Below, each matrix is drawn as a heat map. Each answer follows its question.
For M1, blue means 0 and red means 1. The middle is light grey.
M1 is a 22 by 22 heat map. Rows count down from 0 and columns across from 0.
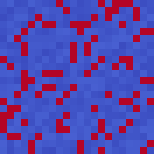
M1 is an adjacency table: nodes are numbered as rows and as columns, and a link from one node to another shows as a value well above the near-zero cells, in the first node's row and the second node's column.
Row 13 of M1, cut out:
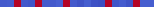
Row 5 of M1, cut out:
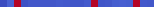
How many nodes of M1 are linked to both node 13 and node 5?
2
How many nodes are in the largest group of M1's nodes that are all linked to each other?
5
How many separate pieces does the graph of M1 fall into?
1
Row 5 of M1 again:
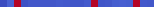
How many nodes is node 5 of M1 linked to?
3
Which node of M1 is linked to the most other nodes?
node 3
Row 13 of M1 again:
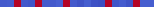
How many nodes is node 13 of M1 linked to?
5
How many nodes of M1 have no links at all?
0
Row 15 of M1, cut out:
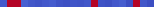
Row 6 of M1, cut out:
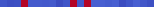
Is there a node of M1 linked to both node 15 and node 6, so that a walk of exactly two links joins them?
no
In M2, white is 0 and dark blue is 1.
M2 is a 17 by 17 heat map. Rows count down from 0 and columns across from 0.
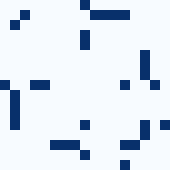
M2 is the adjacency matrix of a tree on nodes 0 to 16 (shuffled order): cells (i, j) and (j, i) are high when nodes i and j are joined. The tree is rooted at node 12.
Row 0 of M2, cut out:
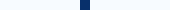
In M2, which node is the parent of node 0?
8
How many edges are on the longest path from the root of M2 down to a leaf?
2
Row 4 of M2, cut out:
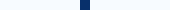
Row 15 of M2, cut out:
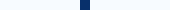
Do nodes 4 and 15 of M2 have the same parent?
yes
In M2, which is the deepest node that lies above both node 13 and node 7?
14
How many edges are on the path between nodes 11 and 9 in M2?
2
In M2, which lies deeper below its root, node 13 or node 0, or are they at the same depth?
the same depth
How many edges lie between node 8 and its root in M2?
1
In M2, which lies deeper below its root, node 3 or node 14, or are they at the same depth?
node 3
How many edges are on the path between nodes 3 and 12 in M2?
2
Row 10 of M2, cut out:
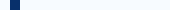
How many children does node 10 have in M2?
0
